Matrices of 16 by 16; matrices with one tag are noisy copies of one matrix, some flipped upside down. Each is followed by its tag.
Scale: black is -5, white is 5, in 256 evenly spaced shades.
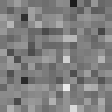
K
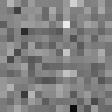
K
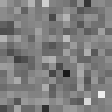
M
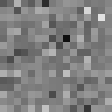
M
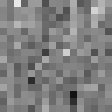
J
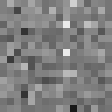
K
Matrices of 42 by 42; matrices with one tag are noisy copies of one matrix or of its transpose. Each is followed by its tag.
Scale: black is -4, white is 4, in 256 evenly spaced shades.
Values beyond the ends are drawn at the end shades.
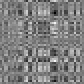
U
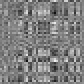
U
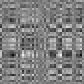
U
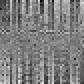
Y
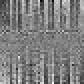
Y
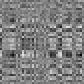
U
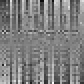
Y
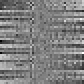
Y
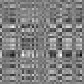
U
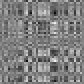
U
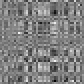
U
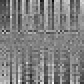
Y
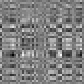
U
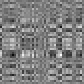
U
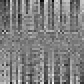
Y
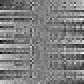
Y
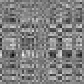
U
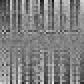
Y
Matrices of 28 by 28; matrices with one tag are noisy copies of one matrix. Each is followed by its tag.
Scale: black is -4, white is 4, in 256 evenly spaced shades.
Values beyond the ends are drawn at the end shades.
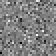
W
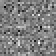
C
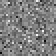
W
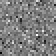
W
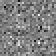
C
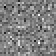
C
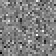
W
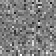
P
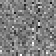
P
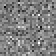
C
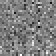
P
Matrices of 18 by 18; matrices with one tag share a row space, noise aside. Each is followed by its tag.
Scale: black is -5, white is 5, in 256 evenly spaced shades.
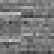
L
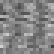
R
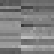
L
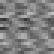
R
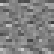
R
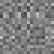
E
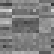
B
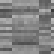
B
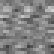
R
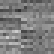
L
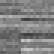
L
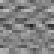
R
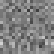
E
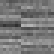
L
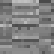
B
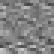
R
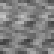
R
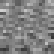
R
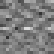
R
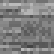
L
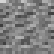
R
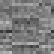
B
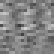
R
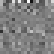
E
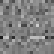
E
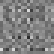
E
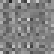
E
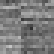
L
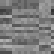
B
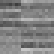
L
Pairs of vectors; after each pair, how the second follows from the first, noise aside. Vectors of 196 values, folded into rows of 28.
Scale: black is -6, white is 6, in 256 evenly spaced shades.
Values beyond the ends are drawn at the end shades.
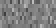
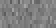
shrunk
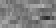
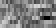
scaled up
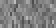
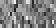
scaled up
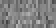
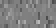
partly zeroed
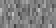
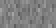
shrunk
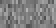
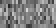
scaled up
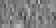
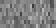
shuffled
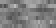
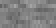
shrunk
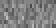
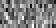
scaled up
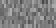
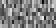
scaled up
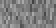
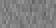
shrunk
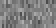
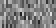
scaled up
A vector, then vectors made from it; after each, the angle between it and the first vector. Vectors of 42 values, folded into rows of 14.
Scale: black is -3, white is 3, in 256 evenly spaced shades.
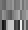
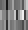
orthogonal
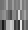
nearly parallel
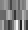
partly opposed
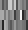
orthogonal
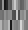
orthogonal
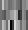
partly opposed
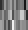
orthogonal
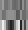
nearly opposite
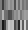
nearly parallel
